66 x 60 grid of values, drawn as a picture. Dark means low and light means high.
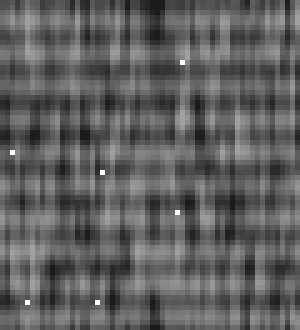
Seam: none. Stripes: horizontal, repeating 10 times. Lone odd cells: 6, each higher than its neighbours. Odd rows or columns: none. Slope: none. Average level on the scale: 40%.
